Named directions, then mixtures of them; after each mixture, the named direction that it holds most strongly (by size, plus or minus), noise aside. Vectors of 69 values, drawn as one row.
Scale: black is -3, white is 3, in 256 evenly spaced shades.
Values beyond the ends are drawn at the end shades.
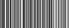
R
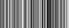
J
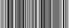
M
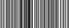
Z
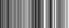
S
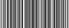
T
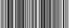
M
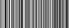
R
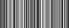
M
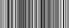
M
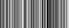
J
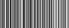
R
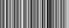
J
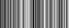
Z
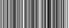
T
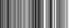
S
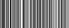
R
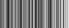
S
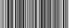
M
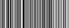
R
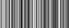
Z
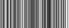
T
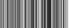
J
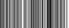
J
